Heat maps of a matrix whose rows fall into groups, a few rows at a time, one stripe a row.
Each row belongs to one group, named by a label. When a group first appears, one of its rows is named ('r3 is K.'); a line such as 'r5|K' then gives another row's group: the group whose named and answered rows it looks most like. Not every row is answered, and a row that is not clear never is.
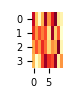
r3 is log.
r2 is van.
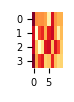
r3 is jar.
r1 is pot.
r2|log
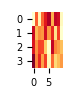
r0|log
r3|jar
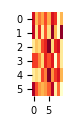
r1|jar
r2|log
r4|log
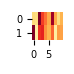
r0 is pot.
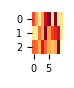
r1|log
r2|van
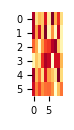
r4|van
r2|log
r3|log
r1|van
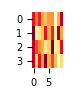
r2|jar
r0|jar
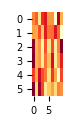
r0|van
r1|log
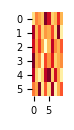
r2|jar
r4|log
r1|van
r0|log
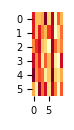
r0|van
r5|pot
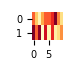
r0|log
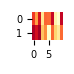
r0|jar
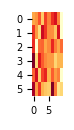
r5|jar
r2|pot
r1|van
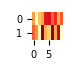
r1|van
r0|log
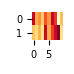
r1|log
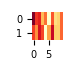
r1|jar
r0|jar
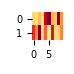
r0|log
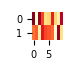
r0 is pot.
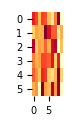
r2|pot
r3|van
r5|van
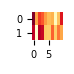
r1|pot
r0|jar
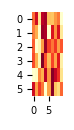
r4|log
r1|van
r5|jar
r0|van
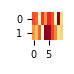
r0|van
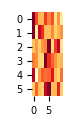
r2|log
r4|pot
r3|log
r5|log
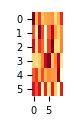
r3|log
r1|pot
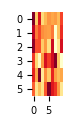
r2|jar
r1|jar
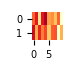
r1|pot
